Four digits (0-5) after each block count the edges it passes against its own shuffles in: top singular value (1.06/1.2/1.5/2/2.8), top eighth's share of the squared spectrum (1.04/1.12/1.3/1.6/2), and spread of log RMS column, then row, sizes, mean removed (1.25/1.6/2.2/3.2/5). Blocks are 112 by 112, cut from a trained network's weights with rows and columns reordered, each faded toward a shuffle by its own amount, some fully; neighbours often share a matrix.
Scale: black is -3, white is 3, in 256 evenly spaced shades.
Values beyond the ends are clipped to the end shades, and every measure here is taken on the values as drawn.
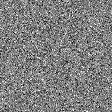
2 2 0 1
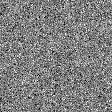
0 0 0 0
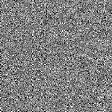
3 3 2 2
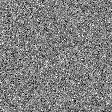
0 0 0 0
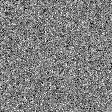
0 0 0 0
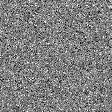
2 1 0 0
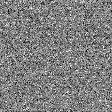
2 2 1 0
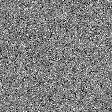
0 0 0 0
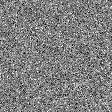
0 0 0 0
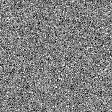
1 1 0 0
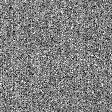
2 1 0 1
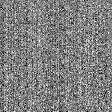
3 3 1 2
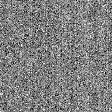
2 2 0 1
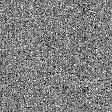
1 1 0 0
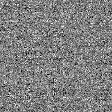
2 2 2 0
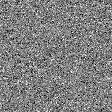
1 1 0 0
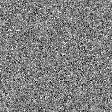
2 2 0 1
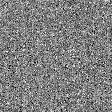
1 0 0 0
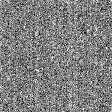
2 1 0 0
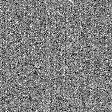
2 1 0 1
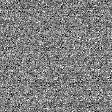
2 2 2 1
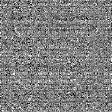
3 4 3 2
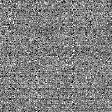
3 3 3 1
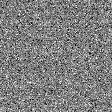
1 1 1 0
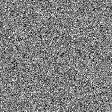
2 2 1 1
